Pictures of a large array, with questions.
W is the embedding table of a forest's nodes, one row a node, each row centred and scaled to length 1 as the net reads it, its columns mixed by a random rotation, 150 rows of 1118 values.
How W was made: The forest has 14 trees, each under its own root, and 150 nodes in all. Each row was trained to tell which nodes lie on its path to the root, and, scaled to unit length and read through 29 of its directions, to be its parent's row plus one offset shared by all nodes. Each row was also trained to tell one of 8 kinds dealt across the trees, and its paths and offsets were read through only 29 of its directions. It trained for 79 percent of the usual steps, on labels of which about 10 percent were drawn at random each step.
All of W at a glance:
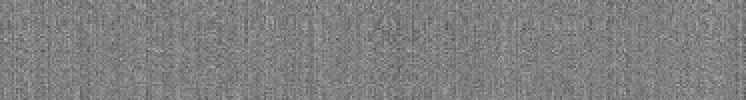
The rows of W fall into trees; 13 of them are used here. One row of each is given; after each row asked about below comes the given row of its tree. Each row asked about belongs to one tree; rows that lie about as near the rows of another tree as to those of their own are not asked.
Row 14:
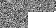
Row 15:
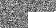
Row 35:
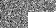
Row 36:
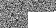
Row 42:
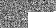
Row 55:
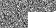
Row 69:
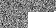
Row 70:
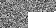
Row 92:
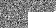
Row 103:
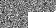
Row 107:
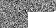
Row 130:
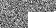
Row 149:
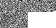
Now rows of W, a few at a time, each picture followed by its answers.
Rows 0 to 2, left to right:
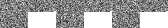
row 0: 130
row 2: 55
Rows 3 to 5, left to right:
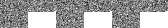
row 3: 103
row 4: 35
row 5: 69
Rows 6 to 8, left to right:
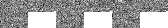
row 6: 14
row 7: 36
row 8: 35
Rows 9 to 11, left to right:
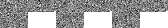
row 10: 149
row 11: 149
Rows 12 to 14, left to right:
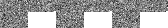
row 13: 35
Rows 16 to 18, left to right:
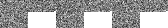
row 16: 55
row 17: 35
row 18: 35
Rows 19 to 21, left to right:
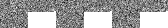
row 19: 149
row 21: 149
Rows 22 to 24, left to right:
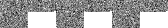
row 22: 36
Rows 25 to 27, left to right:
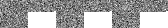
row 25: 103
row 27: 14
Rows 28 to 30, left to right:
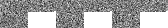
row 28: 103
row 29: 103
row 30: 103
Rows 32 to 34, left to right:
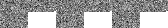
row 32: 36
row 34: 14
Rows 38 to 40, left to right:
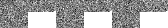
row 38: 55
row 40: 35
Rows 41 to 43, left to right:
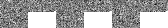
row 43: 55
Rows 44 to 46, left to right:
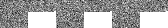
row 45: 130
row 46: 149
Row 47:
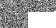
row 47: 69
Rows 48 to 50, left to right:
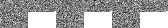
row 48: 69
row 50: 35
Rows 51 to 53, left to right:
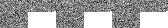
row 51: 14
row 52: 149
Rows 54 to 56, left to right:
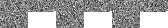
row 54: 69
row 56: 130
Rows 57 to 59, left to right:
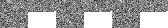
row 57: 14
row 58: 36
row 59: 103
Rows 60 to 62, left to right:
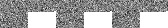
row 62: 14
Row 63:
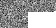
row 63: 55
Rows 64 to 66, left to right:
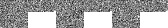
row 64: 149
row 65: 130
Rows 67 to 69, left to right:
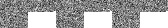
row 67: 69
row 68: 149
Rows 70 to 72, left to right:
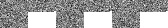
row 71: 36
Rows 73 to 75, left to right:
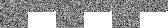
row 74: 55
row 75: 130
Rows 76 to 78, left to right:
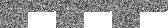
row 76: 35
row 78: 36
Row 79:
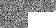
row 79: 149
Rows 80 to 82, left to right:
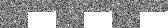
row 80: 35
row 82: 69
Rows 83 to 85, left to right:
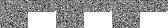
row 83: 130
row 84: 103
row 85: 130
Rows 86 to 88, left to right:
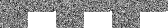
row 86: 55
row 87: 14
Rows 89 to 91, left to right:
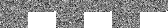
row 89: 36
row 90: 103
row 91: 149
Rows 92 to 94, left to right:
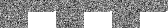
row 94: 55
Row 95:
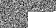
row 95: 42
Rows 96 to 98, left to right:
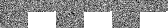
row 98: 130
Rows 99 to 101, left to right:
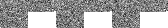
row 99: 149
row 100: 130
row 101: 14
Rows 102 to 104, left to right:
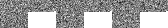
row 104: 35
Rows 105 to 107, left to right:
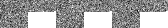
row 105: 35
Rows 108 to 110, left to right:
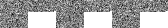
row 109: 103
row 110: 69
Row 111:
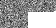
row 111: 103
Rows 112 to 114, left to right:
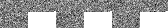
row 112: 69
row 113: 14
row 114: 55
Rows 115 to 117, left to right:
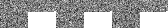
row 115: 70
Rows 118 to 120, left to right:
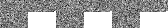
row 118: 55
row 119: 14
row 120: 149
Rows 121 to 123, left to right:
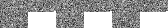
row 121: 14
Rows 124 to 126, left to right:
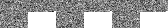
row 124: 55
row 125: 35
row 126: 42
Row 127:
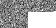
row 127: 42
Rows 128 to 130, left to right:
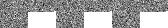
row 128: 14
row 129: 69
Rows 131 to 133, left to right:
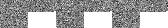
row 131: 130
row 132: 15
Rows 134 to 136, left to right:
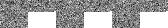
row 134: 36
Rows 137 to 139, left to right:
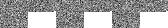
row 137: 130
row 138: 130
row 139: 14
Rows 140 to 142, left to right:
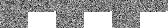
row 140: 36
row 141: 130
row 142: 149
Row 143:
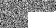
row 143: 35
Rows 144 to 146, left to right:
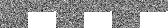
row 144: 103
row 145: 103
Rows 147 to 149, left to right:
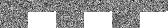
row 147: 103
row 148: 42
